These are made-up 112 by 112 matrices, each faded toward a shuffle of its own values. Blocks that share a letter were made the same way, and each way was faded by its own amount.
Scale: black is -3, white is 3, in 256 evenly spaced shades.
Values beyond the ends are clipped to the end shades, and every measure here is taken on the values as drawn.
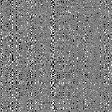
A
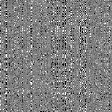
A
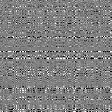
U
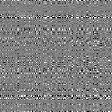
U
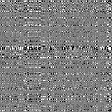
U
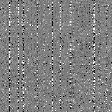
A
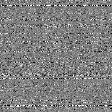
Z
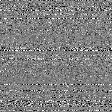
Z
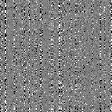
A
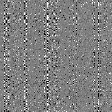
A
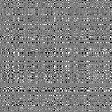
U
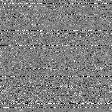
Z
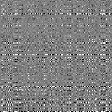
U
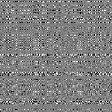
U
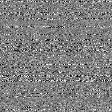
Z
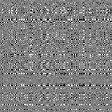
U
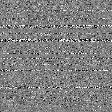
Z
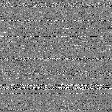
Z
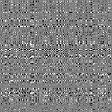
U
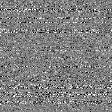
Z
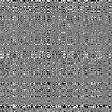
U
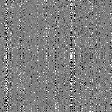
A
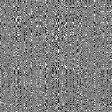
A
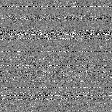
Z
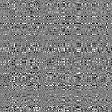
U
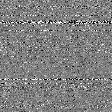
Z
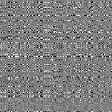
U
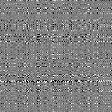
U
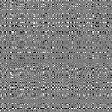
U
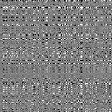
U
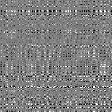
U
